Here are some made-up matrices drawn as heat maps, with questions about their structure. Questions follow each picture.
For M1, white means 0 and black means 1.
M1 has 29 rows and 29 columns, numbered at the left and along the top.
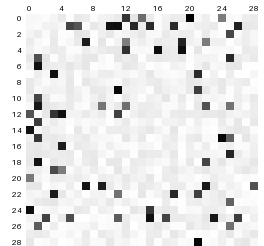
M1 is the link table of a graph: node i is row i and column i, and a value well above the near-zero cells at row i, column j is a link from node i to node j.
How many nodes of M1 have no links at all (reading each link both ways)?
2
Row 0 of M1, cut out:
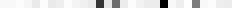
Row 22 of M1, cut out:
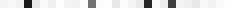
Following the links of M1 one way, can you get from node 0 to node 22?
yes
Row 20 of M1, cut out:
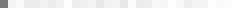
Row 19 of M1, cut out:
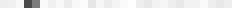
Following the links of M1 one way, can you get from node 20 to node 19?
yes
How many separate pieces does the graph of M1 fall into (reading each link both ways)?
3
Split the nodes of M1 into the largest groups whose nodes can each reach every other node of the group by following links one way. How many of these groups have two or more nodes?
1
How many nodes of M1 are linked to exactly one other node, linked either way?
10
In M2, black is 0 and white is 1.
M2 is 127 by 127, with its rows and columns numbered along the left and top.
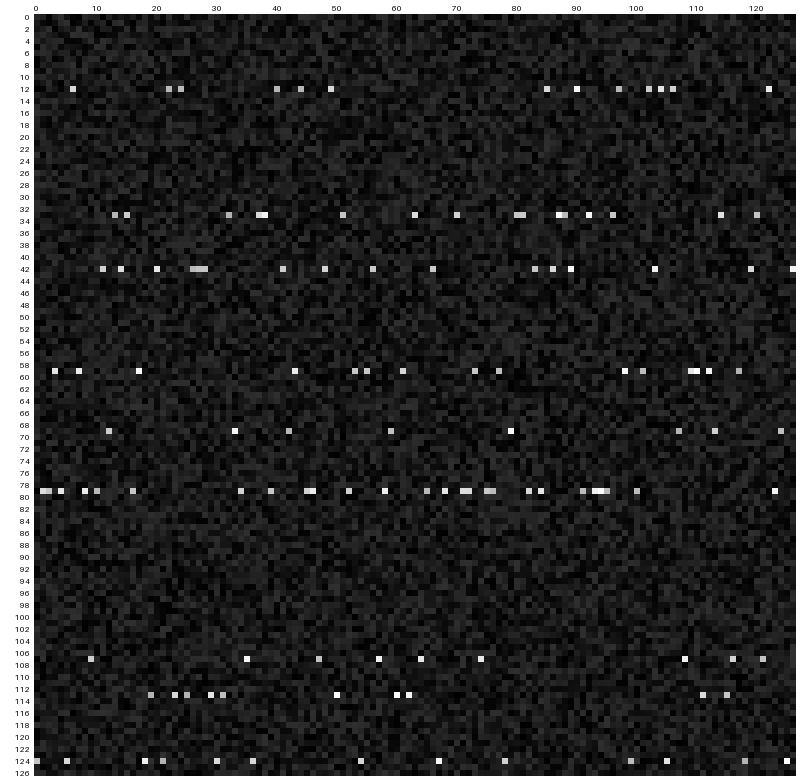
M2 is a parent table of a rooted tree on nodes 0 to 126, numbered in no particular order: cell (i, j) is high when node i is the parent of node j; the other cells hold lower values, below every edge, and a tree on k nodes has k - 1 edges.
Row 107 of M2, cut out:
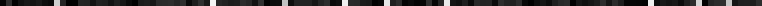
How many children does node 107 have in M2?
9
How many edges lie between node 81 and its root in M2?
2
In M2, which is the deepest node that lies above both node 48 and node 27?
42
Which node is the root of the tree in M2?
69
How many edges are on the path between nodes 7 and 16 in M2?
4
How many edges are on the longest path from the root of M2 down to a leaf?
2
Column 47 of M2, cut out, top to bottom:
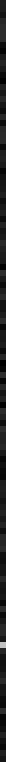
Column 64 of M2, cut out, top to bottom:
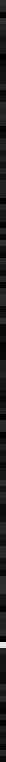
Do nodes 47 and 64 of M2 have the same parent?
yes
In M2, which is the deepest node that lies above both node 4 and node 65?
79
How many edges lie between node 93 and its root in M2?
2
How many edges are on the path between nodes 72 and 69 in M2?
2
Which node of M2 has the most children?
79
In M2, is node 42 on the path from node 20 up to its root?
yes
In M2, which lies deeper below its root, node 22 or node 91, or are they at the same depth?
the same depth
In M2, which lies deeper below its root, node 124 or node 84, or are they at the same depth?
node 84
